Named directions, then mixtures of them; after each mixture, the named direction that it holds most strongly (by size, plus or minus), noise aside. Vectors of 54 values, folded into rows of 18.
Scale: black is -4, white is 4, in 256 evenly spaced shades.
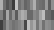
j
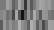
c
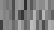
c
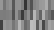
c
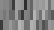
c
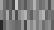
j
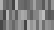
j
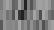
c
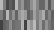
j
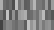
j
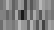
c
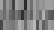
c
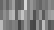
c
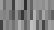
c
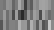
c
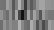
c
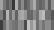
j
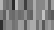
j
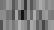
c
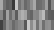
j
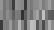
c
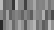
j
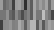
c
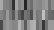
c
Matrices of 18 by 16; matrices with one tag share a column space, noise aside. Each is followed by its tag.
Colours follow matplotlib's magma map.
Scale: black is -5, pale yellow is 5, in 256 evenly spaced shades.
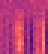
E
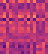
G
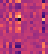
G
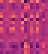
G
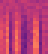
E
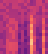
E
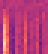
E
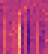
E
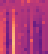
E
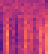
E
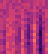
E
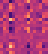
G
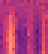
E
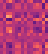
G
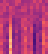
E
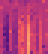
E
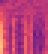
E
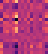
G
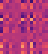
G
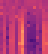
E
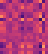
G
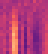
E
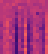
E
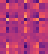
G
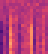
E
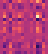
G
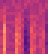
E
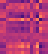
G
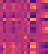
G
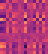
G
